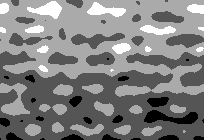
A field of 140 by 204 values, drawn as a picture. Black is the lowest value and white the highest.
Stripes: horizontal, repeating 7 times. Slope: up to the top. Average level on the scale: 50%.
